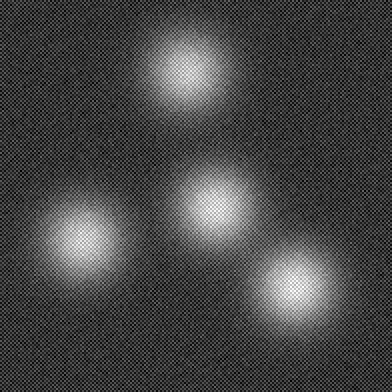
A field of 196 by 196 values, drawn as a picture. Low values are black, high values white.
Four bumps rise from the field. There is no overall slope. Overall the values sit about 30% of the way up the scale. There is no seam.
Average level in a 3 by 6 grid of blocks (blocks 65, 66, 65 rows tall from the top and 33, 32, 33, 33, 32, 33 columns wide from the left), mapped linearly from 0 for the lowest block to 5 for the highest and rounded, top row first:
0 0 4 2 0 0
1 4 2 5 1 0
0 1 0 1 5 1
